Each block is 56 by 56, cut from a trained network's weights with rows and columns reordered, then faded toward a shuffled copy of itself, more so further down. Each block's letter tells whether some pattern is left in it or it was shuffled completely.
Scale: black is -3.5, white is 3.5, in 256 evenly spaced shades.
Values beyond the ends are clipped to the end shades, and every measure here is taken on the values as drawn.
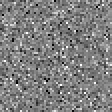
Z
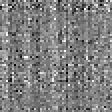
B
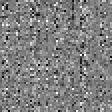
B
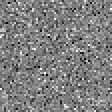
Z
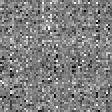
B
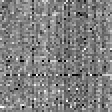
B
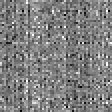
B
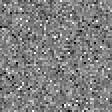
Z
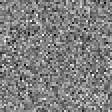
Z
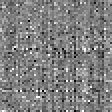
B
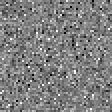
Z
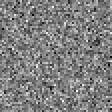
Z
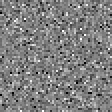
Z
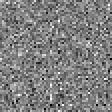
B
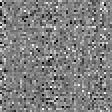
B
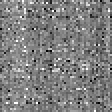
B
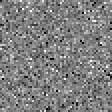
Z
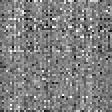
B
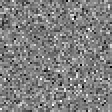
Z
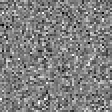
B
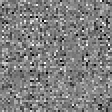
B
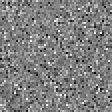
Z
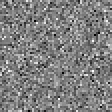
Z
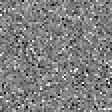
Z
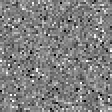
Z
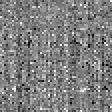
B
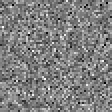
Z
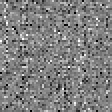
B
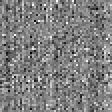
B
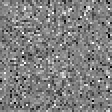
B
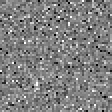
Z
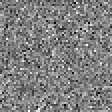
Z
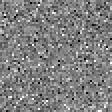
Z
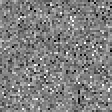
Z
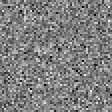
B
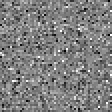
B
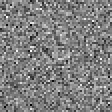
B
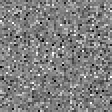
Z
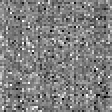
B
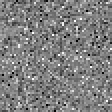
Z
